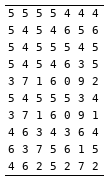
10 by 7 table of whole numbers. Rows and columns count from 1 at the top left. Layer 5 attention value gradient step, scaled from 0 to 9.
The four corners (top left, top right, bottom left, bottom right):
5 4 4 2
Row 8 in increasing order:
3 3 4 4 4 6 6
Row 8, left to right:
4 6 3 4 3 6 4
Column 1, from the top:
5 5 5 5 3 5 3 4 6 4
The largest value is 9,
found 2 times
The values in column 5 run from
0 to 6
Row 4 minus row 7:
2 -3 4 -2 6 -6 4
